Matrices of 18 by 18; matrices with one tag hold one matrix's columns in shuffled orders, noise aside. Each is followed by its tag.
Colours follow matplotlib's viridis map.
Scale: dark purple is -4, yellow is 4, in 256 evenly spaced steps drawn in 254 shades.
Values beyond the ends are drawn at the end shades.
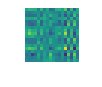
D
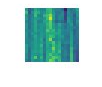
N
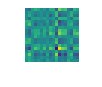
D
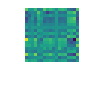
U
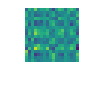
D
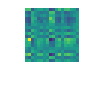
U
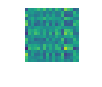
D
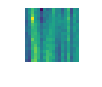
N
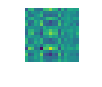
D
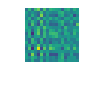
D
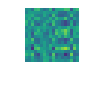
D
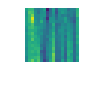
N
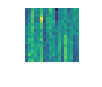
N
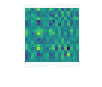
D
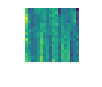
N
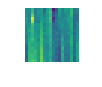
N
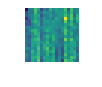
N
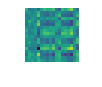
D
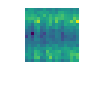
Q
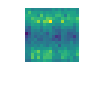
Q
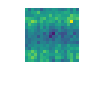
Q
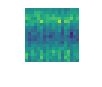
Q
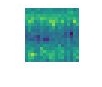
Q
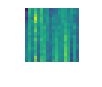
N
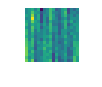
N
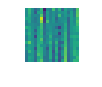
N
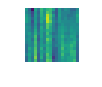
N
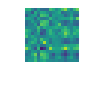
D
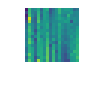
N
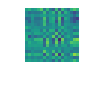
U
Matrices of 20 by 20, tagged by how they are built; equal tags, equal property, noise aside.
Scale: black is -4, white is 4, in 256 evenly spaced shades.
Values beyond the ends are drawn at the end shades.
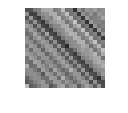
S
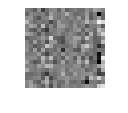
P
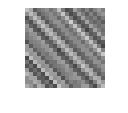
S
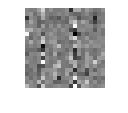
P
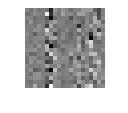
P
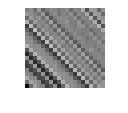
S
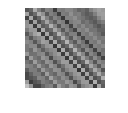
S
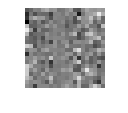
P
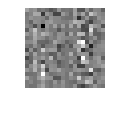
P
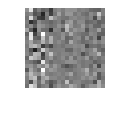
P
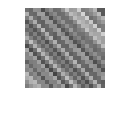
S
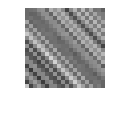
S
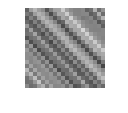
S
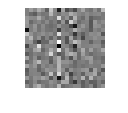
P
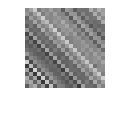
S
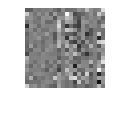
P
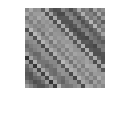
S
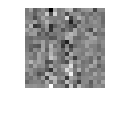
P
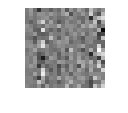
P
